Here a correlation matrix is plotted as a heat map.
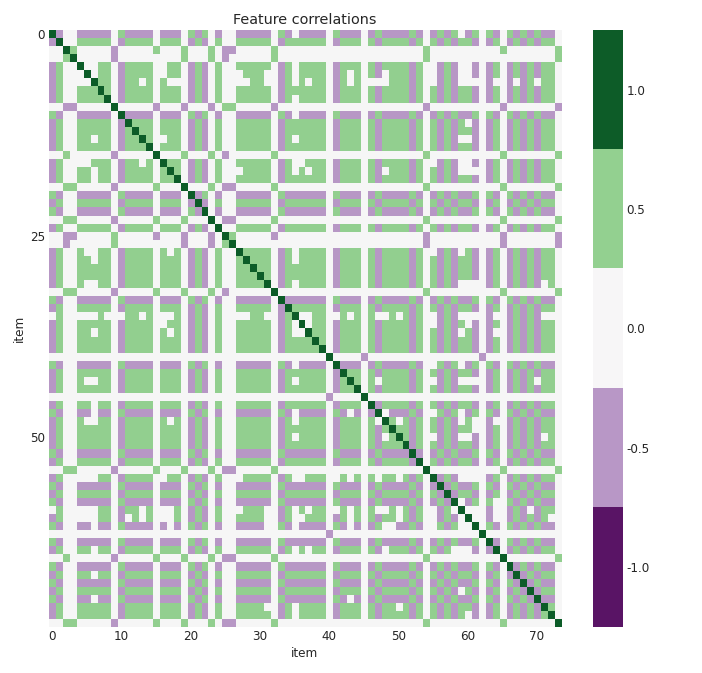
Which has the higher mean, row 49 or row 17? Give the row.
49
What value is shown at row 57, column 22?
-0.5
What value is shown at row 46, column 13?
0.5
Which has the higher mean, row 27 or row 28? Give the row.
28
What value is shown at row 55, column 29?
0.5
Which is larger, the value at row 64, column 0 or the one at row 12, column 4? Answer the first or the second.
the second
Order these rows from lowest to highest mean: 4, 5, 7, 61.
61, 5, 4, 7
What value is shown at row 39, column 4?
0.5
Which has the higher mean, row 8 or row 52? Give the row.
8
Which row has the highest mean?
49
